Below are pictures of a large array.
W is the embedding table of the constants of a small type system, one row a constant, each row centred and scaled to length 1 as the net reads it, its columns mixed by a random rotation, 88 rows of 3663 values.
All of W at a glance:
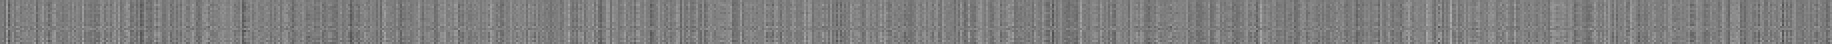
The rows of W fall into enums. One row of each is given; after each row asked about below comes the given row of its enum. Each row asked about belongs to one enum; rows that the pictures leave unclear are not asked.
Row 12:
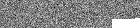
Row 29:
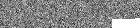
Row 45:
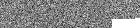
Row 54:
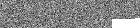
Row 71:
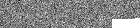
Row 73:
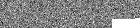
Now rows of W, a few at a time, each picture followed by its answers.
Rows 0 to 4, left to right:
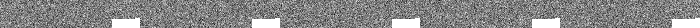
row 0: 45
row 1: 29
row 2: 54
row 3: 71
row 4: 45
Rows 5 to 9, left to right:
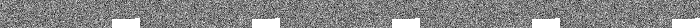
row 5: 54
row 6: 71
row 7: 12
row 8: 12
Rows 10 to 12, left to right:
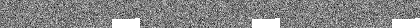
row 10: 12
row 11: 29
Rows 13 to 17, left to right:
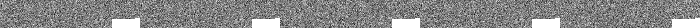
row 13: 54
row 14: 54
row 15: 29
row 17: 45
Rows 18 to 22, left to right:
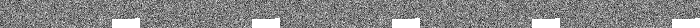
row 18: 71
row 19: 54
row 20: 71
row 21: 29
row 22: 12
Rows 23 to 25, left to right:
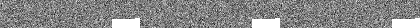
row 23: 54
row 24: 29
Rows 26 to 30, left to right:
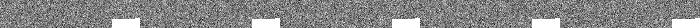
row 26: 45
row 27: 29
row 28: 71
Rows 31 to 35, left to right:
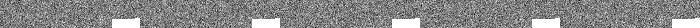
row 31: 71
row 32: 29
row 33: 12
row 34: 54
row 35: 71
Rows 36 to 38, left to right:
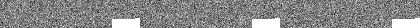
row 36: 73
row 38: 54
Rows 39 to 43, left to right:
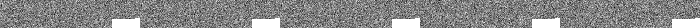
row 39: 54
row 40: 54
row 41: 54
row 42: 71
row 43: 12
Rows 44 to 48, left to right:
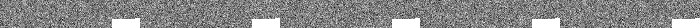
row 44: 29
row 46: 12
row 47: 71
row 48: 29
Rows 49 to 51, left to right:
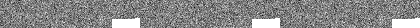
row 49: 71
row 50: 12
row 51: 71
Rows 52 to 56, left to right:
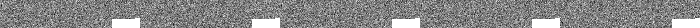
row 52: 54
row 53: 45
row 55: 54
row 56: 73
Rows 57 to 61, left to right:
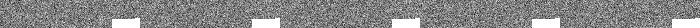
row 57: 71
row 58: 45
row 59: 45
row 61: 12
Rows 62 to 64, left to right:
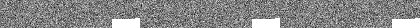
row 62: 12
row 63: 54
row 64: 12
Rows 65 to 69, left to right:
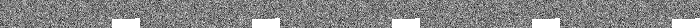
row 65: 29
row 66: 71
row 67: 29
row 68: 12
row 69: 29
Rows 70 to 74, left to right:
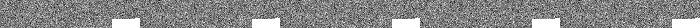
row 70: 12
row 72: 71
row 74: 71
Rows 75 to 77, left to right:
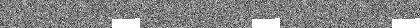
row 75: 29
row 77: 29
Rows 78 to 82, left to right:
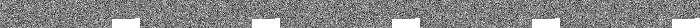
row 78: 54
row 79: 29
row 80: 12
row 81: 71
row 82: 71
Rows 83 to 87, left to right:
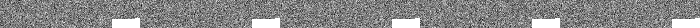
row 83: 71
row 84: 54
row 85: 54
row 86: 29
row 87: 54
